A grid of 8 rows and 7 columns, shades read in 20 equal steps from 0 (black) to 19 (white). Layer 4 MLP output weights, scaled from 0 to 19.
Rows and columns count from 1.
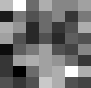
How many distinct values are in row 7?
6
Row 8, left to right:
6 4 6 15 13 6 5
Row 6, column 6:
8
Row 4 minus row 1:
-2 -13 -5 -7 -7 -3 -6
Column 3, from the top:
8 6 3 3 9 13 8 6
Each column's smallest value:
1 0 3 6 3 4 4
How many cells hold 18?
0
